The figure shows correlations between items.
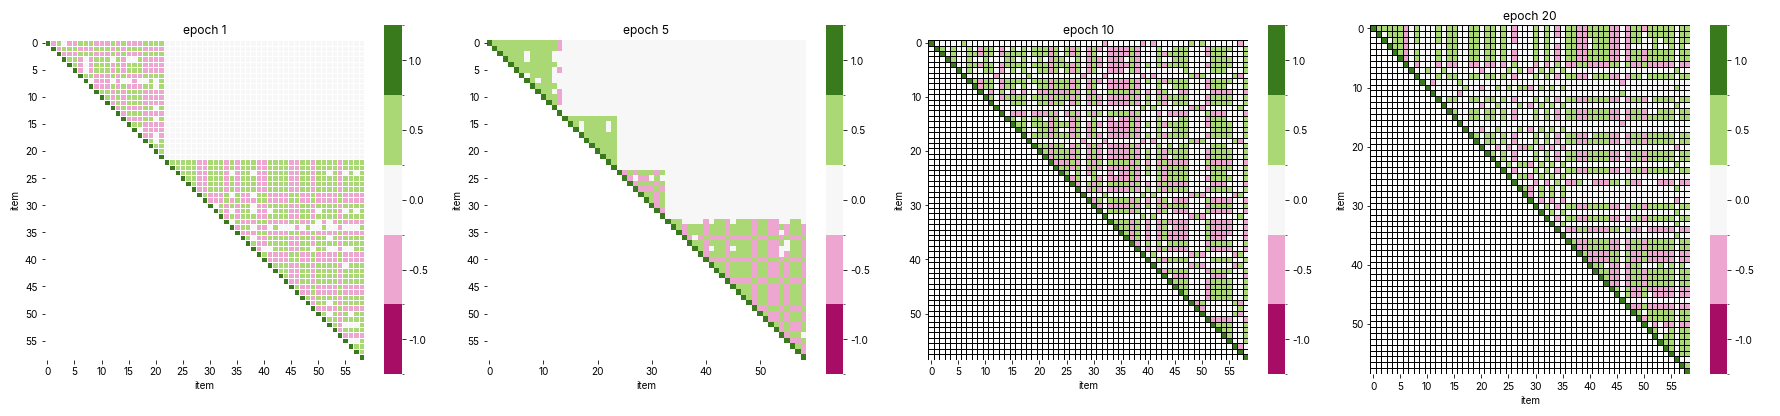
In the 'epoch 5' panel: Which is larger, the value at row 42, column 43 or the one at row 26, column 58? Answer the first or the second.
the first
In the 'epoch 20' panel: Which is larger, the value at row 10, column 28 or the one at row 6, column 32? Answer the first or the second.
the first
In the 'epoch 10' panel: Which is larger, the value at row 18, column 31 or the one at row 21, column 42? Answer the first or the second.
the second
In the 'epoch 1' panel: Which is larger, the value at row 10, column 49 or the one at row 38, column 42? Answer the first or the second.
the second
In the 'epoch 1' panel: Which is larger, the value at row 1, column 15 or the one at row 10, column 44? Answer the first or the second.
the first
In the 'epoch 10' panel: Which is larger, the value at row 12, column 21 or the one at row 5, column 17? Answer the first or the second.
the second
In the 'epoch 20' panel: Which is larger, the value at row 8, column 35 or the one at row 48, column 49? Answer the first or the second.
the second
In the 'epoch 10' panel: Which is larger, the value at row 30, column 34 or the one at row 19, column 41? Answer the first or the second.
the second
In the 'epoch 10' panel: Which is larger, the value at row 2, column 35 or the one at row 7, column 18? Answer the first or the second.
the second
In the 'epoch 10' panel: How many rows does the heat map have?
59
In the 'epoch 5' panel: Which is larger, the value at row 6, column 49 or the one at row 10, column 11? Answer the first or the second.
the second
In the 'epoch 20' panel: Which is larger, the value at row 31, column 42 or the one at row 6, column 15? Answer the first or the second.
the first
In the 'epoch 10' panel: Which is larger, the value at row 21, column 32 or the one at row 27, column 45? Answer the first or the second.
the second
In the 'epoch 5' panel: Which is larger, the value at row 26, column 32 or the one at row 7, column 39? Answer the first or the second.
the first
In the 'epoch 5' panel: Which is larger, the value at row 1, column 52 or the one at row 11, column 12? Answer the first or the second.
the second
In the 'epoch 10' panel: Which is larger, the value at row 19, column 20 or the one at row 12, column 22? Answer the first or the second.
the first
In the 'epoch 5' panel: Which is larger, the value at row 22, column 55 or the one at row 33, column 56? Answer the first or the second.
the second
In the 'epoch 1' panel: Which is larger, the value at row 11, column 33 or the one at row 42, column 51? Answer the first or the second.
the second
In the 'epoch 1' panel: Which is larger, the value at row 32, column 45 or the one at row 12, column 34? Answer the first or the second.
the second
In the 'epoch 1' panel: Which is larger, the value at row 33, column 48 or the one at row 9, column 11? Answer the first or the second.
the second
